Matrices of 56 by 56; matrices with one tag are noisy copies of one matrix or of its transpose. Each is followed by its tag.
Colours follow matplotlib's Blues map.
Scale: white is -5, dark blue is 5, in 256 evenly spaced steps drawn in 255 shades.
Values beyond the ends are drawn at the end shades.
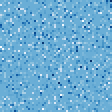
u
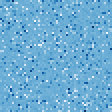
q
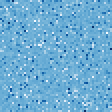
q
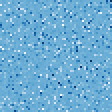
u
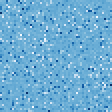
q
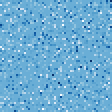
u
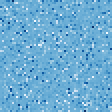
q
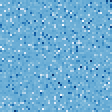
u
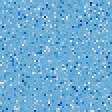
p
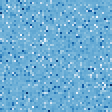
q
